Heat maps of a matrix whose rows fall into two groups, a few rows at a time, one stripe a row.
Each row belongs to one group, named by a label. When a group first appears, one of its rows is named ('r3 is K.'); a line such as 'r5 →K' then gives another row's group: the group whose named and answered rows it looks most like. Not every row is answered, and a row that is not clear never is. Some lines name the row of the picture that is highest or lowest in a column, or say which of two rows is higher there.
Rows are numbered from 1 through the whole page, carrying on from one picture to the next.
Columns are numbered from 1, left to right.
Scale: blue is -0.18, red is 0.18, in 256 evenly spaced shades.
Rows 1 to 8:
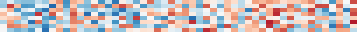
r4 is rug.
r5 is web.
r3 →rug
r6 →rug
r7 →web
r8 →rug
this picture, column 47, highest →2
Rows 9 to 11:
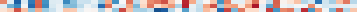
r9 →rug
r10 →rug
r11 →web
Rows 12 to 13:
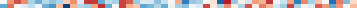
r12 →web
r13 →web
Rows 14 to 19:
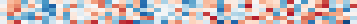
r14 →web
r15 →web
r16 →web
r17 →web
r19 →web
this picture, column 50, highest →18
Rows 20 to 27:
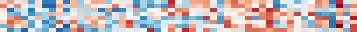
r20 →web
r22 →rug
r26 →web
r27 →rug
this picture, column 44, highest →26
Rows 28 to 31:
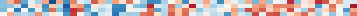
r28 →web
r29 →rug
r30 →rug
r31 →rug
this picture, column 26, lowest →29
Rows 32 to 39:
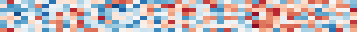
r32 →web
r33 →rug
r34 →rug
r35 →rug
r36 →web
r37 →rug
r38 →rug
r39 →web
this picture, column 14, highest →39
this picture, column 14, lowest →33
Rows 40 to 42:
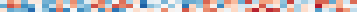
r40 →web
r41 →web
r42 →rug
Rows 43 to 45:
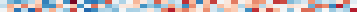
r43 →rug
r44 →web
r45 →rug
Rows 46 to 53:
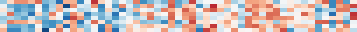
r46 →web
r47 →rug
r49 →rug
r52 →rug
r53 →rug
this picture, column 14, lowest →49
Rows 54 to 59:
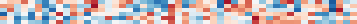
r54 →web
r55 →web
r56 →web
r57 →rug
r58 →rug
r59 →rug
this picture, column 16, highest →58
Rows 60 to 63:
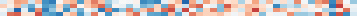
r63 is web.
